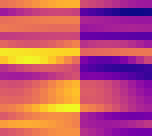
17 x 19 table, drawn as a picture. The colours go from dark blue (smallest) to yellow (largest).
Average level on the scale: 50%. Seam: vertical, 50% of the way across, the left part higher. Grain: streaks across. Ninth with the lowest average: top right.
